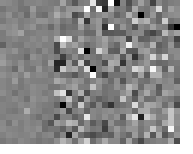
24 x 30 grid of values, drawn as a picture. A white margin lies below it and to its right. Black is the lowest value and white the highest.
Average level on the scale: 50%. Seam: vertical, 30% of the way across, the left part calmer. Mirror symmetry: none. Histogram: heavy tails on both sides. Odd rows or columns: none. Slope: none.
